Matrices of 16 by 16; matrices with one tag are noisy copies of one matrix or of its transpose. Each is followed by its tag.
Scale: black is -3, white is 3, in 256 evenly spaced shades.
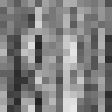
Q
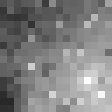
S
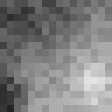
S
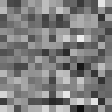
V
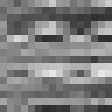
Q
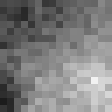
S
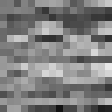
Q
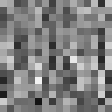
V
